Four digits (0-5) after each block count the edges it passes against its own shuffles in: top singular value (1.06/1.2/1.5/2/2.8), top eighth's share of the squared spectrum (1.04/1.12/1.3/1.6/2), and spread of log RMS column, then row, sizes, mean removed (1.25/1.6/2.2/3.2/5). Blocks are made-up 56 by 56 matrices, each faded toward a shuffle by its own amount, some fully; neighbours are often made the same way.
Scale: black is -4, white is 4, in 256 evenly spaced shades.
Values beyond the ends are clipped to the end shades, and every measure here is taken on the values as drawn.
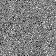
0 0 0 0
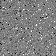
2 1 0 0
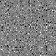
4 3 1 1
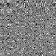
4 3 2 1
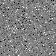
0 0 0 0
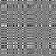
5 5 4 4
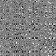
4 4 2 2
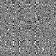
4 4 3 2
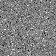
1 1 0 0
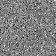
1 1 0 0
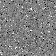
0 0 0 0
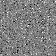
0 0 0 0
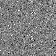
2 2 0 0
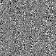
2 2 3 0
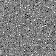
0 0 0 0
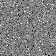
0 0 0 0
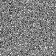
0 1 1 0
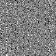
1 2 3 0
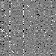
4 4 2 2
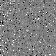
2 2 1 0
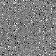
3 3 2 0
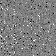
2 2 1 0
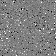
2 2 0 0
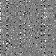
3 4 2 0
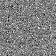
1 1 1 0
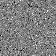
0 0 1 0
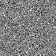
2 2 0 0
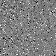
0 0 1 0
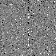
2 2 1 0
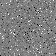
0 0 0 0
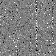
2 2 2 0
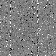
2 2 1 0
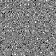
3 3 1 1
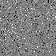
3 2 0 0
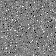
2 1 0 0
